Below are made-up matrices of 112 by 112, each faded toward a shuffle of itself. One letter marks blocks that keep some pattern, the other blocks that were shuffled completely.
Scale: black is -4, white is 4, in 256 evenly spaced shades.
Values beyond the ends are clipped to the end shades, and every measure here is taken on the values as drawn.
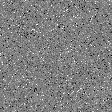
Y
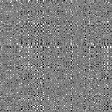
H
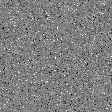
Y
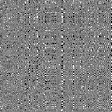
H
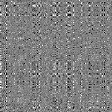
H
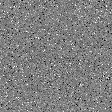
Y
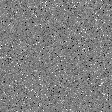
Y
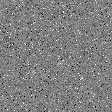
Y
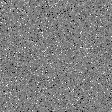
Y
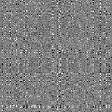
H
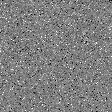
Y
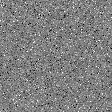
Y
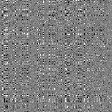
H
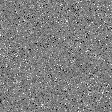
Y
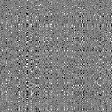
H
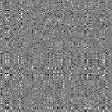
H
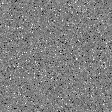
Y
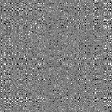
H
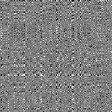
H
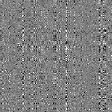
H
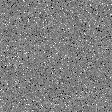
Y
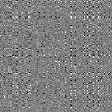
H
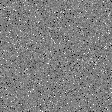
Y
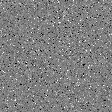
Y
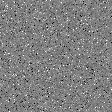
Y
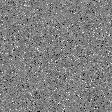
Y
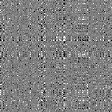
H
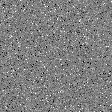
Y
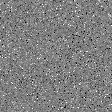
Y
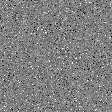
Y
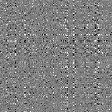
H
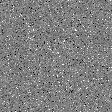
Y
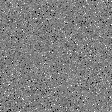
Y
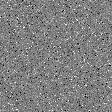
Y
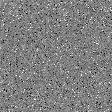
Y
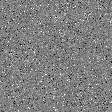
Y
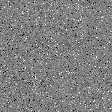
Y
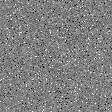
Y
